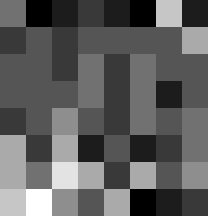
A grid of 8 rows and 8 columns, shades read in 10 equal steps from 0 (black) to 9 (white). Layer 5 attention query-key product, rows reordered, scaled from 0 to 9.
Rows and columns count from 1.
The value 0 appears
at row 1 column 2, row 1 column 6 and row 8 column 6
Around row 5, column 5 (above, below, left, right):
2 3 3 4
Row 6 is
6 2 6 1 3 1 2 4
